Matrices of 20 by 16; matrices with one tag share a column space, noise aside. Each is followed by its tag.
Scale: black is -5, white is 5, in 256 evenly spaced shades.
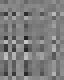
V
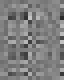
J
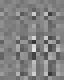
V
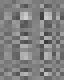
J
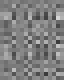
J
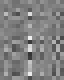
V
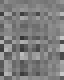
V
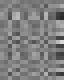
J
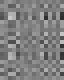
J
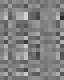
J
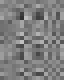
J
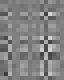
V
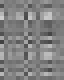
J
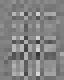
V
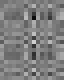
J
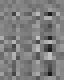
V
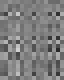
V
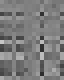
V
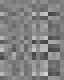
V
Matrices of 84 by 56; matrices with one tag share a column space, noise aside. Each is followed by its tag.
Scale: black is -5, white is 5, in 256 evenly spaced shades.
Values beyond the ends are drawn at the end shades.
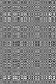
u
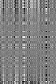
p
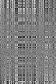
p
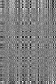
p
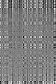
p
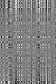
p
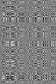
u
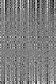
p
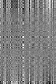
p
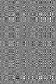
u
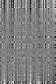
p
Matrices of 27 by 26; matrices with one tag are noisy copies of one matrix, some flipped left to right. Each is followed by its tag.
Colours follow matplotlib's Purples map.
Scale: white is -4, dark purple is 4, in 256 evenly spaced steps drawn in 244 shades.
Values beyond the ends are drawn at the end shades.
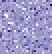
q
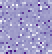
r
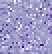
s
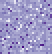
s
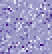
s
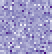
r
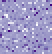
q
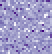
q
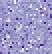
s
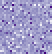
r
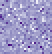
s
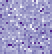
s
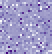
r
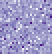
s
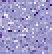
q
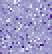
s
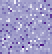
s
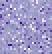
s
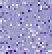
r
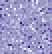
s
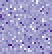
s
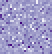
s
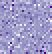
r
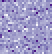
q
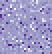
s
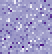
s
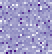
r
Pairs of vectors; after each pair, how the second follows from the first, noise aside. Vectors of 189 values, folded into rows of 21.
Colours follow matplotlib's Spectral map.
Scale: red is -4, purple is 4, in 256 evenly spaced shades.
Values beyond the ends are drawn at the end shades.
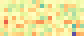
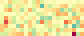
sign-scrambled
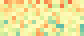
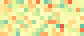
sign-scrambled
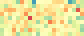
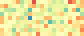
negated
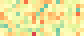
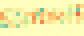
partly zeroed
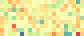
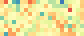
reversed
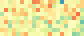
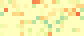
partly zeroed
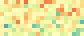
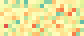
sign-scrambled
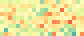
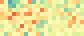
reversed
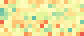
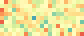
sign-scrambled
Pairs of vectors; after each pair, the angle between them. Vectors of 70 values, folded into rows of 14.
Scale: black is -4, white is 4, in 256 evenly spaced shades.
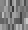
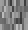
nearly parallel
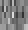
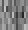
nearly parallel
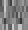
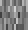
partly opposed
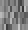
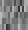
nearly parallel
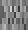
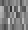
nearly opposite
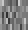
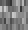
orthogonal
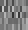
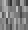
orthogonal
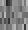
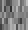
partly aligned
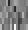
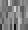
nearly opposite
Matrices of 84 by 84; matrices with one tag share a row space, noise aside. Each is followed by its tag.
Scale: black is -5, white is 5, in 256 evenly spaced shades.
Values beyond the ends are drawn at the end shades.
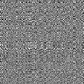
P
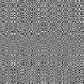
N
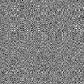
N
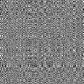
P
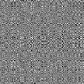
N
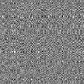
N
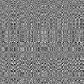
N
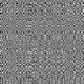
P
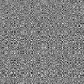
N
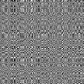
N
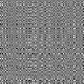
P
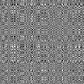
N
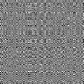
P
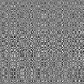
N
